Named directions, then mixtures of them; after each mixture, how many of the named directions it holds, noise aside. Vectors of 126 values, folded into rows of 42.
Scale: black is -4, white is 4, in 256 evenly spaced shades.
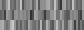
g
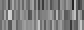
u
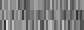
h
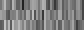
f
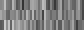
one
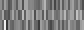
two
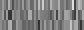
one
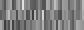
one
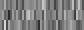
three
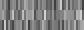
three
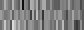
three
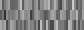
two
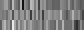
three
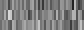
one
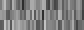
one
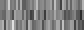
two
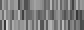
one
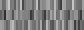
one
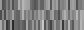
two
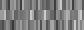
one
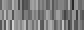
three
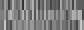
three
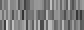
one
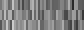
three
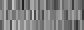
two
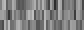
three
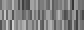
three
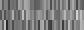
one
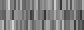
two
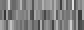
two
